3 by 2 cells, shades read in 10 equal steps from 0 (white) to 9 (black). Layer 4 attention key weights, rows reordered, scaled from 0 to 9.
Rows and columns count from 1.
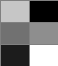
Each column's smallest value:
2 0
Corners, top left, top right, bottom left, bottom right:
2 9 8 0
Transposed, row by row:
2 5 8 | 9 4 0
